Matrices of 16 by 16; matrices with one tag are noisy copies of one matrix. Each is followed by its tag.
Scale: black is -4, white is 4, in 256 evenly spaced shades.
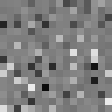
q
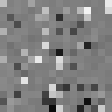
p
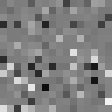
q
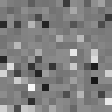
q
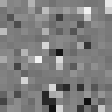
p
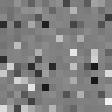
q
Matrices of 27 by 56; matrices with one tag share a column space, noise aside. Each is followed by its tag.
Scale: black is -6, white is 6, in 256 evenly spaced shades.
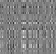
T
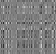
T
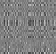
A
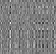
T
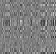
A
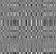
A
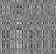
T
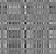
T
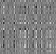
T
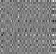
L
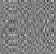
L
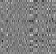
L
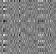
L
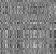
T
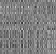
T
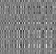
T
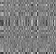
A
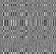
A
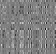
T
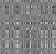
T
